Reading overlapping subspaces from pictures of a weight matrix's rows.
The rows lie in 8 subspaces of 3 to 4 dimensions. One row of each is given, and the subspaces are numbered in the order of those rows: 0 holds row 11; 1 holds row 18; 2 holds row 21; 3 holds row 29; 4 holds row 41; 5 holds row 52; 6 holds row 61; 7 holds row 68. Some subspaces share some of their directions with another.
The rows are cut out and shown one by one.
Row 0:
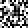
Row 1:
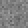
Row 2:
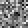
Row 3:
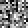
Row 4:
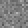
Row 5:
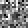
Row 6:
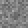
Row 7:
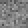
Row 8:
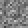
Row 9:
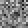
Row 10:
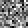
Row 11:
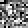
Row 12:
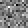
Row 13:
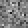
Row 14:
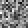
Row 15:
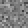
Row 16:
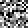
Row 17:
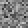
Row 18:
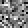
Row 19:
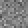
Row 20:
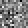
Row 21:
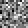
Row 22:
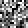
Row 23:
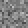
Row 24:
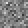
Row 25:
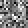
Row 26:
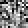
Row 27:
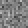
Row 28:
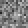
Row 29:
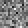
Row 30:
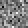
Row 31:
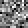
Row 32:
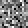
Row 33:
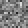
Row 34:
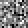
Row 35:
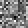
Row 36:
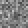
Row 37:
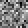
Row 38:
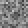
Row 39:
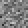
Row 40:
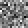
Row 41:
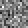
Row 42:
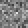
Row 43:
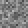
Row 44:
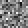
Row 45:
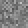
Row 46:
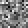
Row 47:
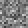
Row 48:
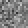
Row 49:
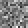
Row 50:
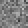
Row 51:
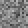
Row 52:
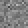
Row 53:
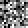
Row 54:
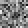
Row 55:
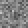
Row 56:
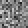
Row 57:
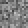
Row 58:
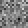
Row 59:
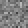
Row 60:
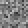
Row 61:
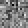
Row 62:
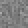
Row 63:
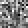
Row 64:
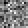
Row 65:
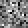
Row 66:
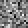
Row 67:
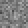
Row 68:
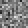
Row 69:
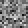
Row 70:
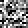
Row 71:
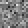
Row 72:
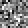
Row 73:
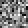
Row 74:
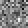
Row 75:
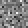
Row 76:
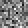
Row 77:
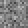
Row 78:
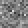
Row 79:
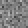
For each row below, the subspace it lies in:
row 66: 6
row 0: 1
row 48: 7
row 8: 5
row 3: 6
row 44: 7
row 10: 3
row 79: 4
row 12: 5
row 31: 3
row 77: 5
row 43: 0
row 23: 0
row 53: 5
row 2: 4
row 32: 3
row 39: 4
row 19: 2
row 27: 4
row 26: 0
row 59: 7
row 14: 3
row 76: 3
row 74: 2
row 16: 5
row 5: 6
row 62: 0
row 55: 6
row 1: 2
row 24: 5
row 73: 0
